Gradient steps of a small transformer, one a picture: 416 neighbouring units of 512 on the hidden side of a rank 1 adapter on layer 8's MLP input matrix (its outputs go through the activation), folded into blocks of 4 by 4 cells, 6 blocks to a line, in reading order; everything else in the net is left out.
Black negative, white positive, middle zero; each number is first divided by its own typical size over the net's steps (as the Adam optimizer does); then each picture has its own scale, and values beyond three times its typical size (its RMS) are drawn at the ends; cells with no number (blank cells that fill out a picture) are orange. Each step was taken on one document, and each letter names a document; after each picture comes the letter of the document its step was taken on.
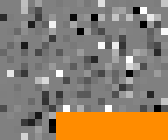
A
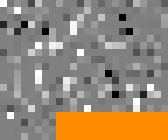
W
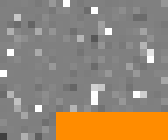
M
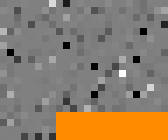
M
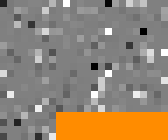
M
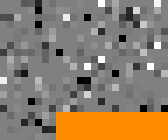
A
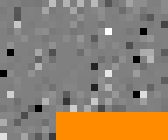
M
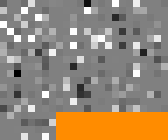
W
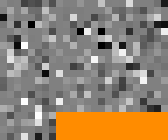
A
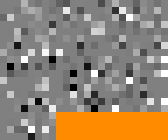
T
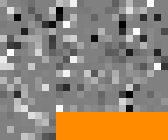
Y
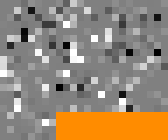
Y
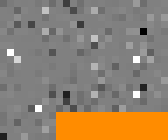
M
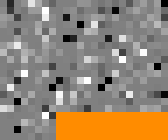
A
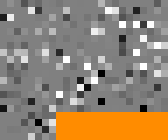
A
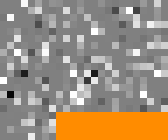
T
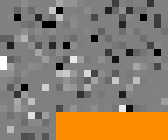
Y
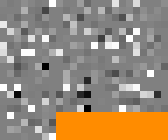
W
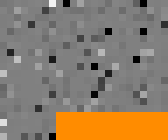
M
